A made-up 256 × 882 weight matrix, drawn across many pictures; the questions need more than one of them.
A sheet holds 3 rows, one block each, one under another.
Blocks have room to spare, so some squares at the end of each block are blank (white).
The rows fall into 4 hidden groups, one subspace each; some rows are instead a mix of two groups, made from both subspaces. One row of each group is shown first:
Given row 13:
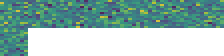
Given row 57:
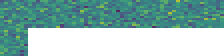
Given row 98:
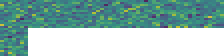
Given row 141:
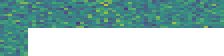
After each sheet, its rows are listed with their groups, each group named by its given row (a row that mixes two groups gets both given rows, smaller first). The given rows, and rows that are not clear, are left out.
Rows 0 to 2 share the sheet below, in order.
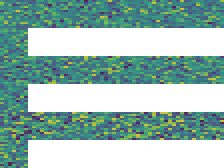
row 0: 13
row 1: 13
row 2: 13
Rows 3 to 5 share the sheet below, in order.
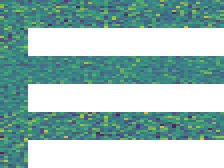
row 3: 98
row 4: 57
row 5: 98
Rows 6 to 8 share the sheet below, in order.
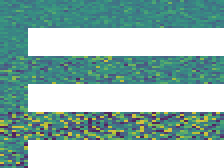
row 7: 141
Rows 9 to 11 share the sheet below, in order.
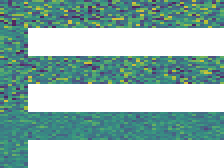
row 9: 141
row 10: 57
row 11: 57
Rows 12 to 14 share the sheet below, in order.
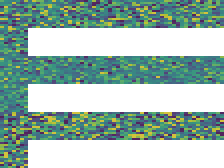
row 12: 141
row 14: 13
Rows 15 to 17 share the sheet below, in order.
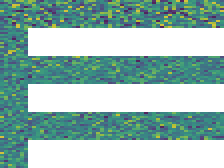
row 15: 13
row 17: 98
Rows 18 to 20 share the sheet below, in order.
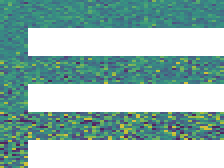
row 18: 141
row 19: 98
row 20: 57
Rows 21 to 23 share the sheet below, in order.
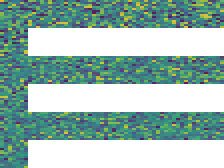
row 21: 57
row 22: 57 and 98
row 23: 98
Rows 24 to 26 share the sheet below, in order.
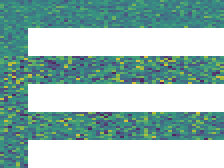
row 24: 98
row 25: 13
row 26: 141
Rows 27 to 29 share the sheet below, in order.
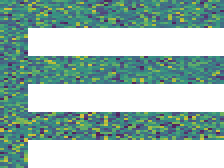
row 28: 13
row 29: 98
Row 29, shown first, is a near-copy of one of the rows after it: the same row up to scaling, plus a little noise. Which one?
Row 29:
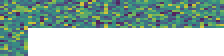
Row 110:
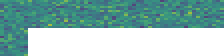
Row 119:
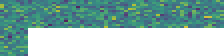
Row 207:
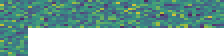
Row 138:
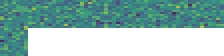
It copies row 138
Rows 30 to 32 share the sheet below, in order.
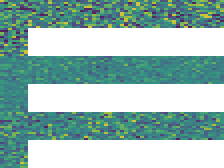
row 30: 57
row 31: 141
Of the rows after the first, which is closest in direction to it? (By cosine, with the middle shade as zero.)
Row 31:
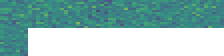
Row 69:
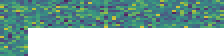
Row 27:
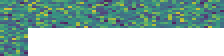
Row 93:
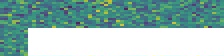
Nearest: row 27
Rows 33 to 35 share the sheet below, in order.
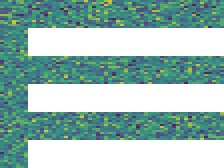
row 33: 141
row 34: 98
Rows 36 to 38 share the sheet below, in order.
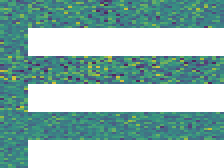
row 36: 141
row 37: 141
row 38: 98
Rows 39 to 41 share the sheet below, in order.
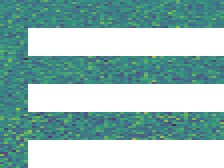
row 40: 141
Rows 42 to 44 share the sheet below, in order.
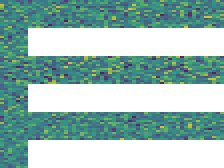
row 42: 98
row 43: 13
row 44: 98
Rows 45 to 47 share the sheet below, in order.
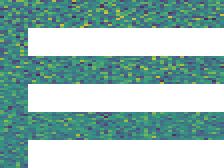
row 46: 13
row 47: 141
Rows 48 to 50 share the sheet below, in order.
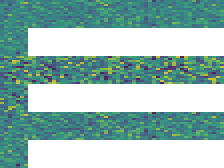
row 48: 141
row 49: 13
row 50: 141
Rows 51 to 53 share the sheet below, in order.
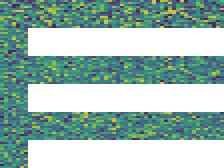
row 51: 13
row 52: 13
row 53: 13
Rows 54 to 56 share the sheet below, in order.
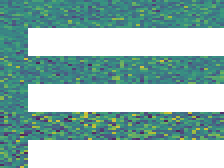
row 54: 141
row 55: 13
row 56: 13
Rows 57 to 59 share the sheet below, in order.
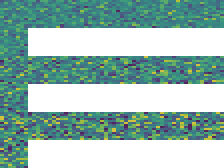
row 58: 98
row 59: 98
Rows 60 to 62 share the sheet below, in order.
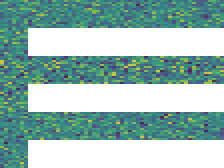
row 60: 57
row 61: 98
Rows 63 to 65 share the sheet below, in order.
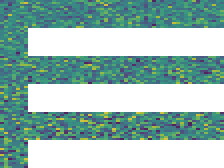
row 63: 141
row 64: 57
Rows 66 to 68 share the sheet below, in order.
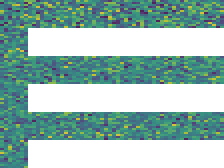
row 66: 13
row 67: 13
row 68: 98
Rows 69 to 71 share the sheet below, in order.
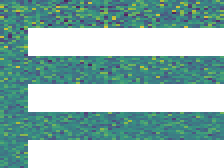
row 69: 98
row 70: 13
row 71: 13
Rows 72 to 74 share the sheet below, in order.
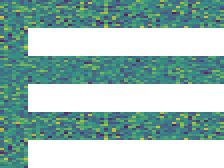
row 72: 98
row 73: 57
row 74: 98
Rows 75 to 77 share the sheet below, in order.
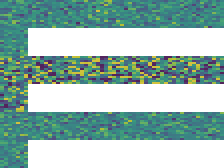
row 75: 141
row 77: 13
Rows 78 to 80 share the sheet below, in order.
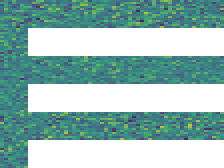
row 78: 13
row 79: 13
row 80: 98
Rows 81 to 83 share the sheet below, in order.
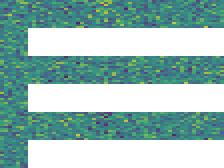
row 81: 141
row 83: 141
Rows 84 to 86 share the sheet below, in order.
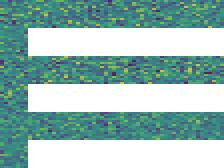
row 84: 141
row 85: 98
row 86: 141
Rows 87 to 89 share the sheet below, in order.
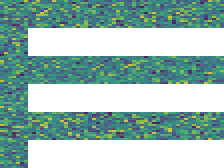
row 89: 141
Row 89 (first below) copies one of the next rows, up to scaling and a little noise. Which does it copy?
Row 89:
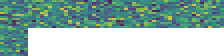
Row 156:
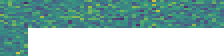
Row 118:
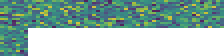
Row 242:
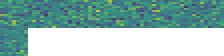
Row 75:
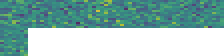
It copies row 118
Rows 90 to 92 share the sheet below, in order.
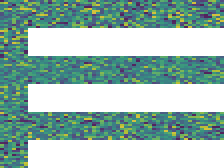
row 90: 57
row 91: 57
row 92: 57
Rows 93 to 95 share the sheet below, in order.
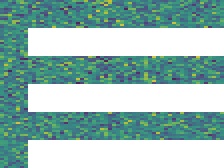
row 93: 141
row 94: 141
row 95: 13
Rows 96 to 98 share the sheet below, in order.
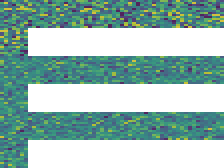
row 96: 57
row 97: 98
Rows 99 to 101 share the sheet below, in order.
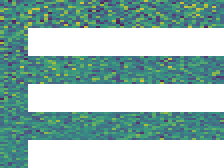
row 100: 13
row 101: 13
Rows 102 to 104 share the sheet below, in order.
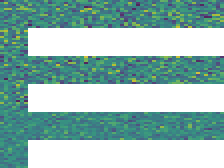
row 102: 57
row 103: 13 and 57
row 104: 98
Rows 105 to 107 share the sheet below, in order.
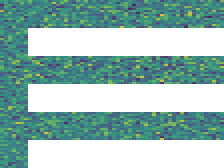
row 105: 98
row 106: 13
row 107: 13
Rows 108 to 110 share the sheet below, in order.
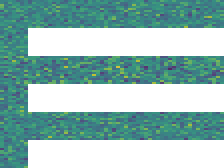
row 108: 98
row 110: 98
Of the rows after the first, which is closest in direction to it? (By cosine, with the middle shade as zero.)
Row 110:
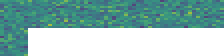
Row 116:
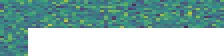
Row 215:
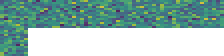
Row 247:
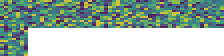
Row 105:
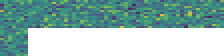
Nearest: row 116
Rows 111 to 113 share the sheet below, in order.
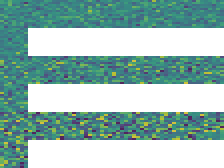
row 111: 141
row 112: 98
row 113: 57
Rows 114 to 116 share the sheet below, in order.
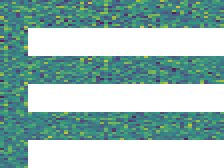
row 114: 98
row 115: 98
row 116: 98
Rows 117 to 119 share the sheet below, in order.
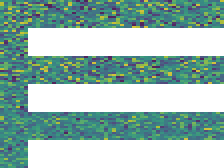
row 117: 13
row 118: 141
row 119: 98
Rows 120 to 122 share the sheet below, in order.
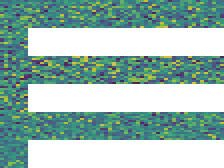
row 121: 13
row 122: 13
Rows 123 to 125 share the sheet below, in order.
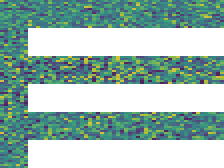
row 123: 57
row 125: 141
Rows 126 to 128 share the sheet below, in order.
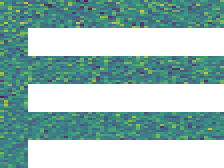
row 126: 13
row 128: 98
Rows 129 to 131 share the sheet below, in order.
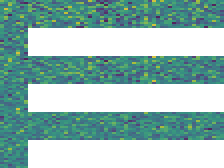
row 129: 141
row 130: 141
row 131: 98
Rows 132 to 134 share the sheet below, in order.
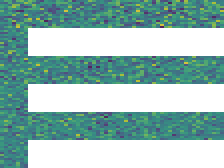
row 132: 13
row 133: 141
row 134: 141
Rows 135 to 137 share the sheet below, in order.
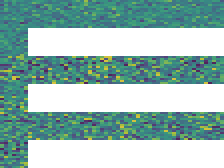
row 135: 13
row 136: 141
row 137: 57
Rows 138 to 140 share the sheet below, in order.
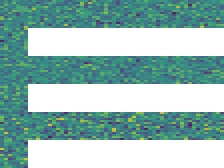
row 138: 98
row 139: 57
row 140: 98
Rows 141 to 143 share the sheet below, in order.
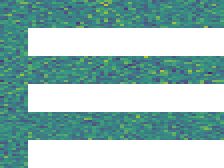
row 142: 98
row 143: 57
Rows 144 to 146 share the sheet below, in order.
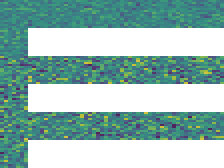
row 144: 57
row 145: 57
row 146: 98
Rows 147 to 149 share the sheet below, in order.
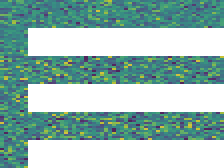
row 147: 141
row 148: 13
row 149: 98
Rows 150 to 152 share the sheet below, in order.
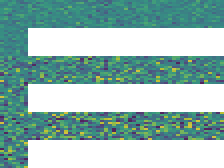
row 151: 98
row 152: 98
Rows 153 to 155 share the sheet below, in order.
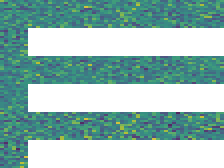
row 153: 57
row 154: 13
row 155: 57
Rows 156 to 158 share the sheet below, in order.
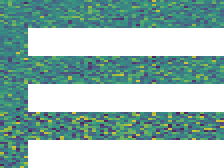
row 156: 141
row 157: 141
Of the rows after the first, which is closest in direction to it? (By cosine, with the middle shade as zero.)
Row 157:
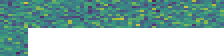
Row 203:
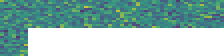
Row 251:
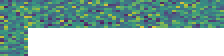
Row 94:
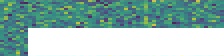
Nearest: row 251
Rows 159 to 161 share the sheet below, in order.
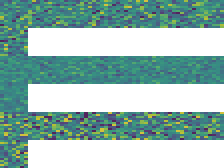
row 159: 57 and 98
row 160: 141
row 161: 13
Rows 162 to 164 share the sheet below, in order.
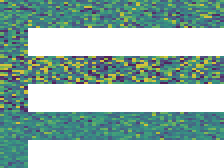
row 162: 57
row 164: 13
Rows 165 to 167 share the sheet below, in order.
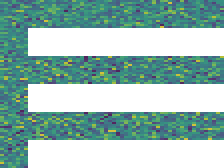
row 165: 13
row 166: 13
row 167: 98 and 141
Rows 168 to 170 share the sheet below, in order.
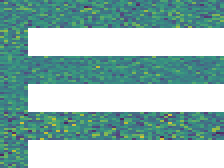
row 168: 57
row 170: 13
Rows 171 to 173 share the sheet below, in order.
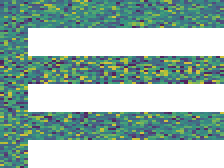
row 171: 13
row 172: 98
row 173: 13
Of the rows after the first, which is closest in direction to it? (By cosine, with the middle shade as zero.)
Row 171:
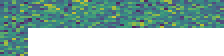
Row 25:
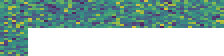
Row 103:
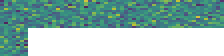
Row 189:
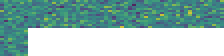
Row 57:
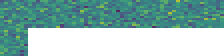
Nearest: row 103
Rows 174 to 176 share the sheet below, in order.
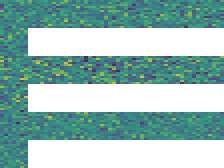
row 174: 98
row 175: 13
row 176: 13
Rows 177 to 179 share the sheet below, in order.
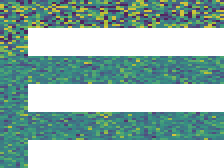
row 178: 57
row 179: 141
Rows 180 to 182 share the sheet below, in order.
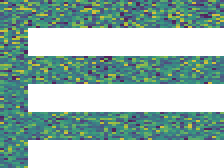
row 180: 57
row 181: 141
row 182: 98
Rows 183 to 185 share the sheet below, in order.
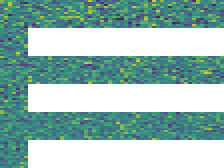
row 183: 141
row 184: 57
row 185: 57
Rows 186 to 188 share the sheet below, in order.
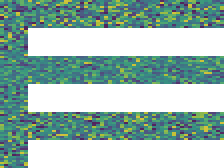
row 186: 98
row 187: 57
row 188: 57
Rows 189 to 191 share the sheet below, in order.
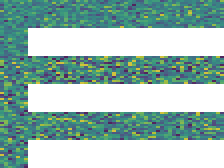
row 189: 98
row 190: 98
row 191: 98 and 141
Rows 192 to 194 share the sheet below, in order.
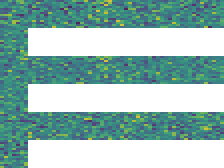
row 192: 141
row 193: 141
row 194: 57
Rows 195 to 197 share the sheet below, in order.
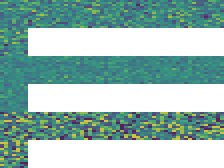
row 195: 57
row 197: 57
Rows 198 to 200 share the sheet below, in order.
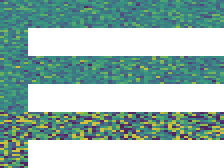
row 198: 57
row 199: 13
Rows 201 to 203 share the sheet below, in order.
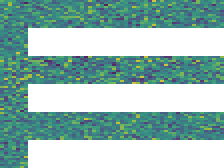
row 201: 141
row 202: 13
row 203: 57
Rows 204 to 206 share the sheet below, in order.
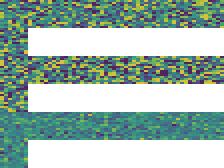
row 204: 57
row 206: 98
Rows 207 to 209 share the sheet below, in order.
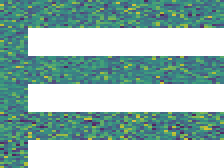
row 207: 98
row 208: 13
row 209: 57
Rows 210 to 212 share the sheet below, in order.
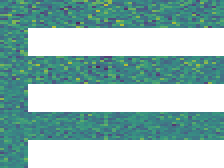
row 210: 141
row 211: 141
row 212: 98
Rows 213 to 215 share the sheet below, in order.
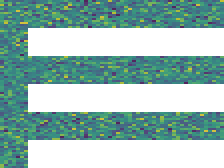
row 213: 13
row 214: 98
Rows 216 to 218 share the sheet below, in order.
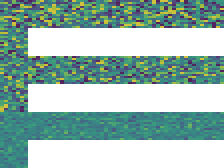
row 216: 13
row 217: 57
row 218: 98
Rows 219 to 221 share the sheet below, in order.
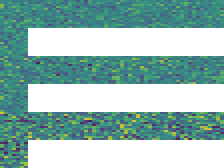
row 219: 13 and 98
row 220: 13
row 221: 57
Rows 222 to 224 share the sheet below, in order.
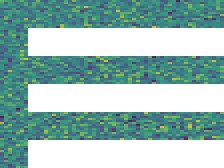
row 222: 57
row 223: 141
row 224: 98
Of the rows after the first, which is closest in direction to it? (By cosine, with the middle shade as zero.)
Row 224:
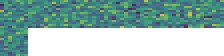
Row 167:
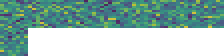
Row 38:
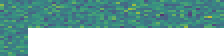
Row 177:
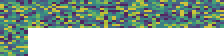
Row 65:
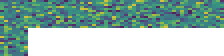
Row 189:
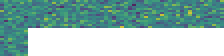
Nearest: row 189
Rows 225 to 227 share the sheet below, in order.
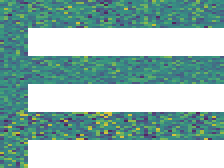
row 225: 141
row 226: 13
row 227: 141
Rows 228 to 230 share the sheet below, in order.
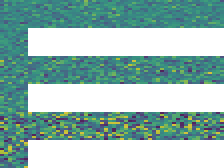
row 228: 13
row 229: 98
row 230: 98
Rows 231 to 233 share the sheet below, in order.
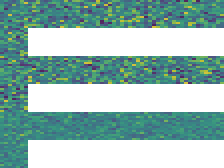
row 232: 57
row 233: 13
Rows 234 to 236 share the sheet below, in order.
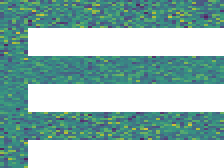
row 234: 57
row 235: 141
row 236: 98
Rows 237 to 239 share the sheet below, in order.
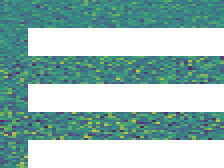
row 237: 13
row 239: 57 and 141
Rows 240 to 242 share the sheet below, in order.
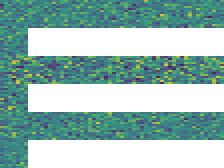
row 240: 98
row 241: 13
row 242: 141
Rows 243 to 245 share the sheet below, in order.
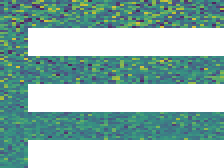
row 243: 13
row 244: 13
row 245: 98
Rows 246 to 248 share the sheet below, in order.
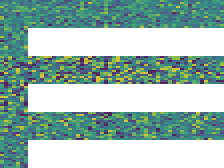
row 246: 98
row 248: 141
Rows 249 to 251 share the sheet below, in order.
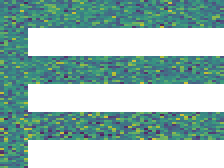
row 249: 13
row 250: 98
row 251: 98 and 141
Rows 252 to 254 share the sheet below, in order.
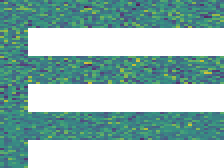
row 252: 57
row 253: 57
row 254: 98
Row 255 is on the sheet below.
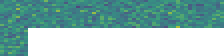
